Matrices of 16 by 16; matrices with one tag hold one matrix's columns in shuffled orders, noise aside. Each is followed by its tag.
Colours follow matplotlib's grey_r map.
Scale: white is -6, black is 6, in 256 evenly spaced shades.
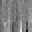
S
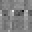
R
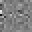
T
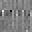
R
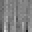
S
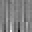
S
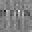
R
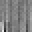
S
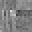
R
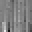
S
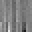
S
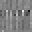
R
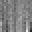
S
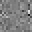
T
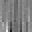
S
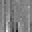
S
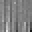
S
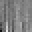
S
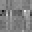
R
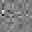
T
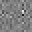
T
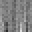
S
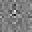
T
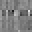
R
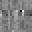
R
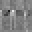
R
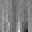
S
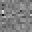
T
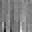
S
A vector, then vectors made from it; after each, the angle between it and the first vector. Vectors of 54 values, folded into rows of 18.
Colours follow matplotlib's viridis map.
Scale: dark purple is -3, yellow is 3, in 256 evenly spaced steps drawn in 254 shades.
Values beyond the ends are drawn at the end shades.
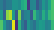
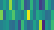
orthogonal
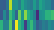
orthogonal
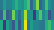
partly opposed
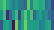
nearly opposite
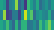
partly opposed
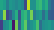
nearly opposite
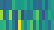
partly aligned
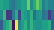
nearly opposite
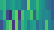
nearly opposite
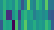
nearly opposite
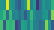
orthogonal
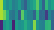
partly opposed
